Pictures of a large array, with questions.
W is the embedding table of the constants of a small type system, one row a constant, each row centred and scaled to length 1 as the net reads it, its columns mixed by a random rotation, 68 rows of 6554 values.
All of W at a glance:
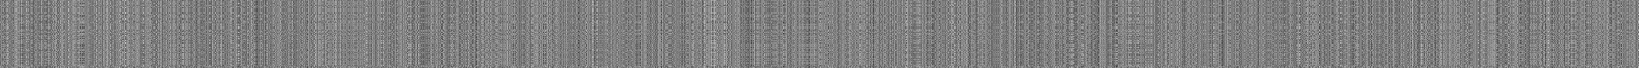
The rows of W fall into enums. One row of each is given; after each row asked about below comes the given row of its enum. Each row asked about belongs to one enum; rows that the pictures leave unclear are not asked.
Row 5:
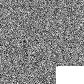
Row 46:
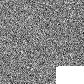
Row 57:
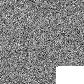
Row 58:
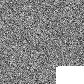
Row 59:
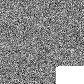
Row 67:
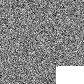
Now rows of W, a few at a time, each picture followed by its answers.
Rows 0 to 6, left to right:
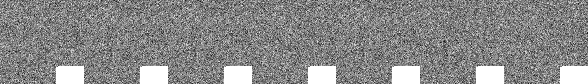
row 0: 59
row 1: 57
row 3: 58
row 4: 57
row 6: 46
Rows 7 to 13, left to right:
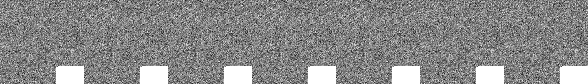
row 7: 59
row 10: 57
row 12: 59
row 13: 59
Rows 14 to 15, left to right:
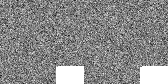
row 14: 67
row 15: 58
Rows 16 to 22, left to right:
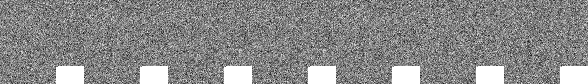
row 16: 46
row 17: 57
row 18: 59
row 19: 59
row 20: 57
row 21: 67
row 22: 5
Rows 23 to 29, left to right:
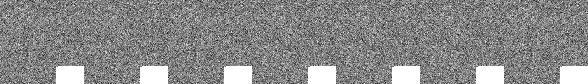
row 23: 57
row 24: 46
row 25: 57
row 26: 58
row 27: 58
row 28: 58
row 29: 57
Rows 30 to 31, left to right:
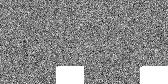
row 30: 5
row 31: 59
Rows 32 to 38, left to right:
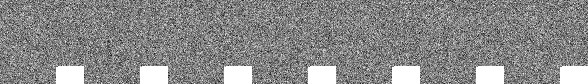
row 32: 58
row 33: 5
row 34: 67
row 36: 46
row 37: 57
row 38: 58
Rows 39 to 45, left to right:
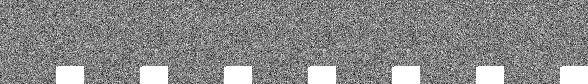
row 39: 67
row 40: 59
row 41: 57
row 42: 59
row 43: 59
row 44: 46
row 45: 58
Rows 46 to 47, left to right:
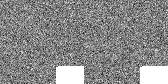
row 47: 59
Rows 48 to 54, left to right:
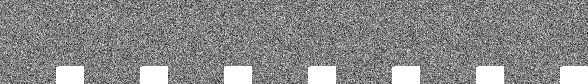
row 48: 46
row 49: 57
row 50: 67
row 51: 58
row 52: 59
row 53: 58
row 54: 46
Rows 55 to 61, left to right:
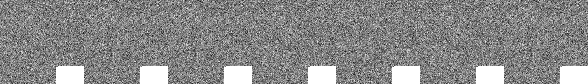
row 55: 46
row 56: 57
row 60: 58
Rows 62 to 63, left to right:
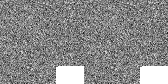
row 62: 46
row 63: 46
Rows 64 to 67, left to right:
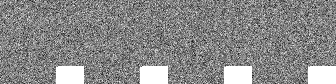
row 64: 57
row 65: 59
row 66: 5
